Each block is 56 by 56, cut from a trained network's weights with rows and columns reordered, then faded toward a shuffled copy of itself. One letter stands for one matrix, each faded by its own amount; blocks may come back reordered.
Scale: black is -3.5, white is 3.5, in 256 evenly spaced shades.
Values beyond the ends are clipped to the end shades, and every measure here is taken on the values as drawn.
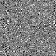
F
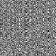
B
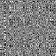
B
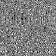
F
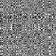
B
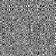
B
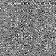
F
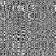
B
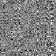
B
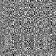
B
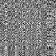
B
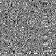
F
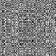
B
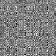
B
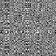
B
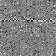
F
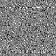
F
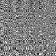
B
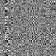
B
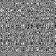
B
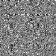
F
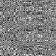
B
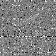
F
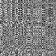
B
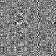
B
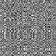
B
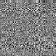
B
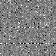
F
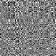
B
